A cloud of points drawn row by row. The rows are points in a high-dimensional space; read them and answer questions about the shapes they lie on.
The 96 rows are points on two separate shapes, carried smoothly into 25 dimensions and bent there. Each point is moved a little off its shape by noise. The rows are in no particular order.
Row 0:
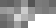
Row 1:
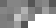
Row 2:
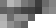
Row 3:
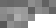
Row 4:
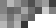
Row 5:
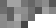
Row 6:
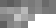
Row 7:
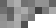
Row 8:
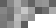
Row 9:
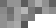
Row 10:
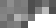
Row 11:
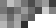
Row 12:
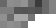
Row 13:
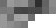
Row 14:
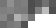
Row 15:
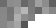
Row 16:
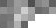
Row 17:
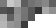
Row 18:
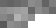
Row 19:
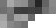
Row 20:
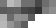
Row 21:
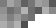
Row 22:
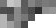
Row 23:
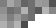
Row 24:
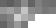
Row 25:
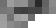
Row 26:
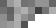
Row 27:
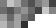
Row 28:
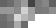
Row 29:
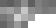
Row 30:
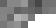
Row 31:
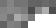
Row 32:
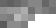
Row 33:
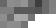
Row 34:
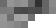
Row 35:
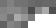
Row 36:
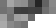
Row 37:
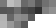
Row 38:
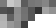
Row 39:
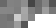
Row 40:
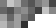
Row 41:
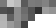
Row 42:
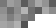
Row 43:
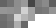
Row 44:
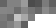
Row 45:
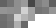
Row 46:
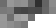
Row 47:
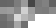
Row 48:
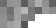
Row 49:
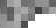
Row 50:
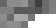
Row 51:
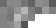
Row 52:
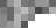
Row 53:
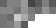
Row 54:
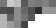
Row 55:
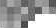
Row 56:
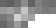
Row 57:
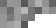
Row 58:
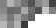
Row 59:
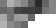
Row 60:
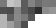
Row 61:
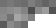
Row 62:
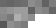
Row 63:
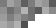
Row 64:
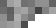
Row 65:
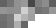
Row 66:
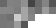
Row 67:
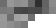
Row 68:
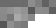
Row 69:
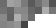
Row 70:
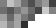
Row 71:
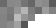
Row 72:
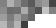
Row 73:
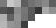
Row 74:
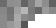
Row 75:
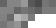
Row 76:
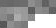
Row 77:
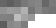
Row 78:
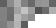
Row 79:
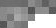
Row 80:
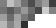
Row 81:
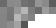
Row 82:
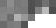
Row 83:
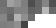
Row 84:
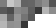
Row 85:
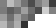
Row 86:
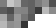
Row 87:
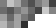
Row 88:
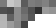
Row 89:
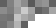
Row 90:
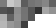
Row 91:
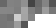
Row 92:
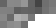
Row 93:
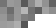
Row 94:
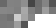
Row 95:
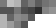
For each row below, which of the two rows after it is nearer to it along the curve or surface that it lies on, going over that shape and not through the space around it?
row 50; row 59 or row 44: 44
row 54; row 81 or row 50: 50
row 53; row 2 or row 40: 2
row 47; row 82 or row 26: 26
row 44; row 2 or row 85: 2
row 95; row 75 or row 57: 75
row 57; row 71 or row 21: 21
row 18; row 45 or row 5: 45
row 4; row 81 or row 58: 58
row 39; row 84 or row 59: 59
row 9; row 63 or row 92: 63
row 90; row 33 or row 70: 70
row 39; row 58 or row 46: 46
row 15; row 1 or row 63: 1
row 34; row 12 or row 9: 12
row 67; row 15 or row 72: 15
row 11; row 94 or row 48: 48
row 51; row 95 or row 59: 59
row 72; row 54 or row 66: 54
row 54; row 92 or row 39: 92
